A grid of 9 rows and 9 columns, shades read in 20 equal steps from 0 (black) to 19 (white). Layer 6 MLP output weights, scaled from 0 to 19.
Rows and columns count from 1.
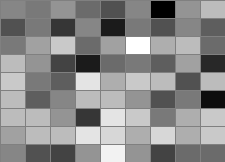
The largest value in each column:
15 14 15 17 18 19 16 14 15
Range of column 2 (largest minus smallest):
8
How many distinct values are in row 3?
7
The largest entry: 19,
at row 3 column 6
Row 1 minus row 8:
-2 -5 -3 -9 -10 -3 -16 -2 -1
